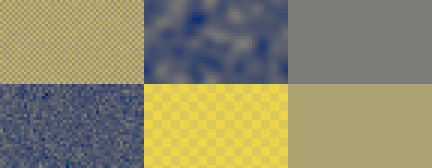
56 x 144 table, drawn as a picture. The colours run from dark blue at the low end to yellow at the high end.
It is made of 2 by 3 panels. Panel 1,1: high, checkered. Panel 1,2: low, blotchy. Panel 1,3: middling, flat. Panel 2,1: low, fine-grained. Panel 2,2: very high, checkered, faint in contrast. Panel 2,3: high, flat.
